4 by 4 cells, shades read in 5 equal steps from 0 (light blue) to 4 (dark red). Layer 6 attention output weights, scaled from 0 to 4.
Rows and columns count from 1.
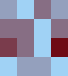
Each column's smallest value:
0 0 0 0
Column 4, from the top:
1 2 4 0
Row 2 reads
2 2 0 2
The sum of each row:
4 6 9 2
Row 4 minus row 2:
-2 -1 1 -2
